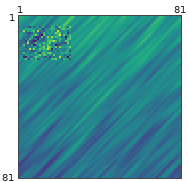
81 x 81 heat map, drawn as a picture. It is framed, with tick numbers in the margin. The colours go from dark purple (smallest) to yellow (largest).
In the top left lies a patch that is rougher than the rest. Streaks slant up to the right. Values change most from cell to cell in the top left. Values rise toward the top.
